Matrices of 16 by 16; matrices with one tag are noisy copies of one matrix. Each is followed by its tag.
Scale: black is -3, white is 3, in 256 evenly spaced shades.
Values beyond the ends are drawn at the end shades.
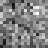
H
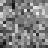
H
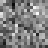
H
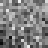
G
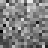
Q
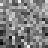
G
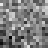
G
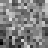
G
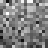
Q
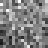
G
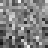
G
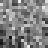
G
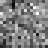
H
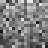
Q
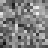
H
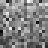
Q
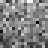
Q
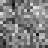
H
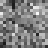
H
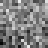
G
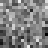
G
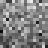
Q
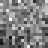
G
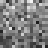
Q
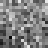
G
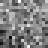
G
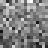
Q
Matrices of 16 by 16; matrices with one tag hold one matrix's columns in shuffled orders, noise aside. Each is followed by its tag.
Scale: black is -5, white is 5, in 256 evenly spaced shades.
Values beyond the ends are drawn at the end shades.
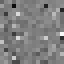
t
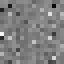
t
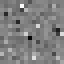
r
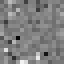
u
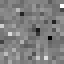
r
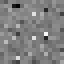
t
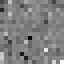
u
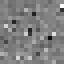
r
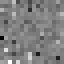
u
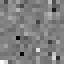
u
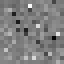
r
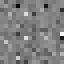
t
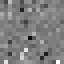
u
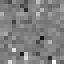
u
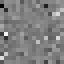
t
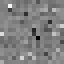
r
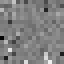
u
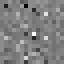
t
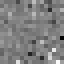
u
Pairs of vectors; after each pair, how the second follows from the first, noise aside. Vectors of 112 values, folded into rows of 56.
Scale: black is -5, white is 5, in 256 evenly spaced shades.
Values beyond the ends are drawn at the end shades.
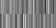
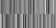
negated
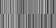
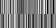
scaled up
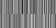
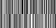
scaled up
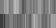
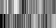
scaled up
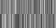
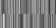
shuffled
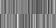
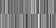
shuffled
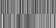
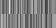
shuffled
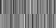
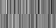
wrapped around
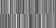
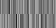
negated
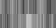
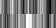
scaled up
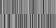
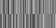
shuffled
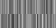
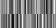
scaled up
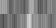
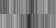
negated
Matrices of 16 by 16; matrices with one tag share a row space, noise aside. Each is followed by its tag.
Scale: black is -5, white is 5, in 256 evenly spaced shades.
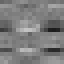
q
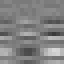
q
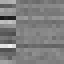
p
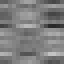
q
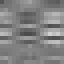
q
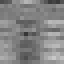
q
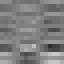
q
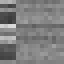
p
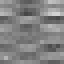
q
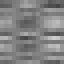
q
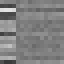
p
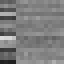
p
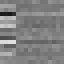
p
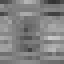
q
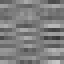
q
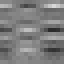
q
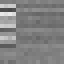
p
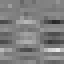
q
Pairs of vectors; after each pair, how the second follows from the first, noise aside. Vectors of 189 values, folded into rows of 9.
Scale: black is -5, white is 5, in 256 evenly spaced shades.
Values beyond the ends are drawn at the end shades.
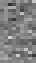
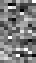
scaled up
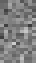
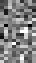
scaled up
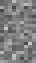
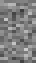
shuffled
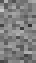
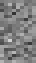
shuffled
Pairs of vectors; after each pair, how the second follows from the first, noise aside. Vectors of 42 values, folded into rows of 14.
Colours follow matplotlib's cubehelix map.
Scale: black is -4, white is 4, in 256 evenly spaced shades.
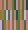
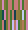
wrapped around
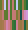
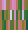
wrapped around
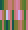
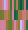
wrapped around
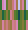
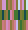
copied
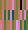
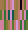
copied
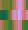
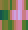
copied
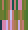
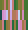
wrapped around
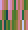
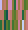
copied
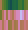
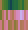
copied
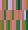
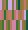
copied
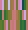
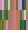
copied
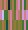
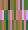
copied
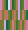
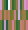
copied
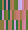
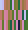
wrapped around
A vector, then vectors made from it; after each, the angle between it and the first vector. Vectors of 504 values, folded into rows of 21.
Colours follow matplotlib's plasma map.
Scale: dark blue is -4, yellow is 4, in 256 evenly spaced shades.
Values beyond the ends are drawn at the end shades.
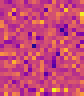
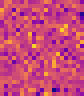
nearly opposite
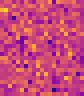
partly opposed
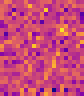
nearly opposite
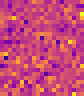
partly aligned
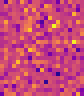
orthogonal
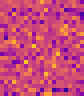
nearly opposite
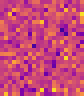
nearly parallel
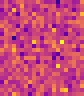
partly aligned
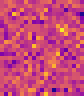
nearly opposite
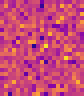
partly aligned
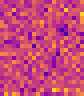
nearly parallel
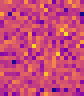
nearly opposite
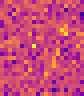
nearly opposite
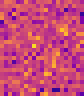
nearly opposite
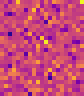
orthogonal
